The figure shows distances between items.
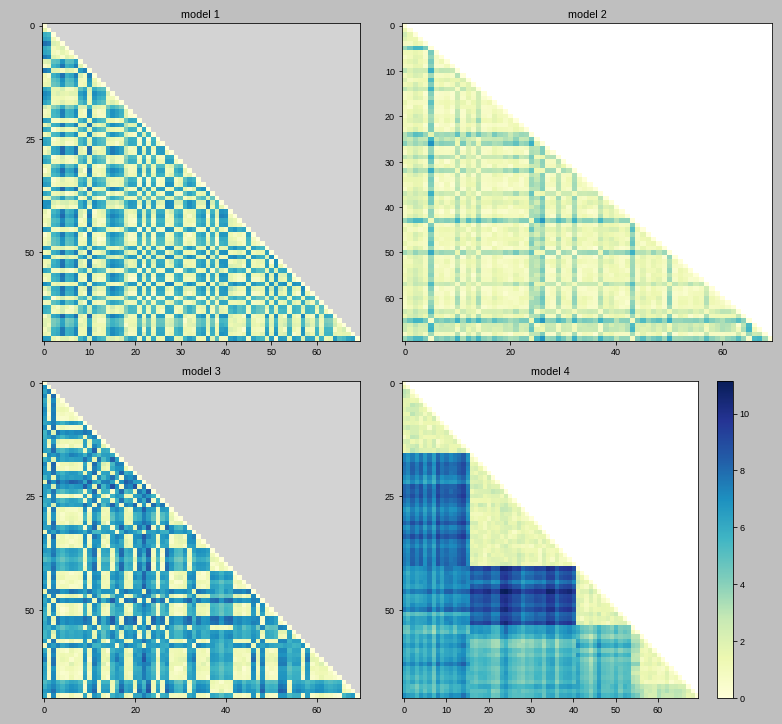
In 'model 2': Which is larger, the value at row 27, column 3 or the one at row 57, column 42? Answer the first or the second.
the second
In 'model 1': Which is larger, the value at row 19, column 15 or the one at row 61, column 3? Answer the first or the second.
the first
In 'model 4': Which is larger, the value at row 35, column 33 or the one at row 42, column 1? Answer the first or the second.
the second
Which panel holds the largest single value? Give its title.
model 4
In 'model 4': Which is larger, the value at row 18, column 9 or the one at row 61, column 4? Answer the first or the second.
the first
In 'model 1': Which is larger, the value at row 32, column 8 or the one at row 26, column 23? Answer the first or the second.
the first
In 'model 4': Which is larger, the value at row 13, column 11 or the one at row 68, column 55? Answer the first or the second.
the second
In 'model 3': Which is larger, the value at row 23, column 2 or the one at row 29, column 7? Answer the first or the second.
the first
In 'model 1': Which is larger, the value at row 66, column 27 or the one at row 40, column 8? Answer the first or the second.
the second
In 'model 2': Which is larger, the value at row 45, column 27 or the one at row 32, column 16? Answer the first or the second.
the second
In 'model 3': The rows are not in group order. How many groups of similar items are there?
4
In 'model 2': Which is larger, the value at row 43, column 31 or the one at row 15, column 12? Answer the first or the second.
the first
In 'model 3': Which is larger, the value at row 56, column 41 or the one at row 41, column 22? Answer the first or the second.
the first
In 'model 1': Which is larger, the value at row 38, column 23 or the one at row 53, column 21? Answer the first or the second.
the second
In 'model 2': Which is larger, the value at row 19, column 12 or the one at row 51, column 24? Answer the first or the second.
the second
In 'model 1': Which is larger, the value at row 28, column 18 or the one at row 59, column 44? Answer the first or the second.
the first
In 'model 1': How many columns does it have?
70
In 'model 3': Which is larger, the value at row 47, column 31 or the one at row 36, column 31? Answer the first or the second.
the first
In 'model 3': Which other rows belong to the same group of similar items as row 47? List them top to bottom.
1, 3, 4, 5, 6, 7, 8, 10, 13, 14, 18, 19, 25, 28, 29, 30, 31, 34, 35, 36, 42, 43, 44, 45, 49, 50, 51, 57, 59, 60, 61, 62, 63, 64, 65, 69
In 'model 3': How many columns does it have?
70
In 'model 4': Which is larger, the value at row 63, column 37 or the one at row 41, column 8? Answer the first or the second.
the second
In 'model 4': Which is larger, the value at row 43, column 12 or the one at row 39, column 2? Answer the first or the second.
the second
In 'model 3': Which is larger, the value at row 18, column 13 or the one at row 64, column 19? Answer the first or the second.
the first
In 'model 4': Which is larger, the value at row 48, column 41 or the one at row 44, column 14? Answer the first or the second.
the second
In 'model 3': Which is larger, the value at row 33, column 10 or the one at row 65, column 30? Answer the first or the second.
the first
